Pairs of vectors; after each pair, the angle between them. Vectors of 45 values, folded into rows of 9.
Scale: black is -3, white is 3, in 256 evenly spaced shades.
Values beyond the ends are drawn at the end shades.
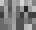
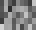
orthogonal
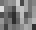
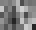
nearly parallel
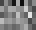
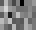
partly aligned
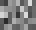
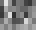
partly opposed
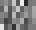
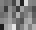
nearly opposite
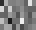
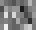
orthogonal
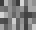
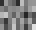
nearly parallel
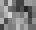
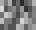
partly aligned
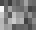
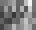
partly opposed
